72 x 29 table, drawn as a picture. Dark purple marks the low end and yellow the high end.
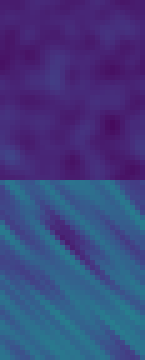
It is made of 2 by 1 panels. Panel 1,1: very low, blotchy, faint in contrast. Panel 2,1: low, slanting down to the right.
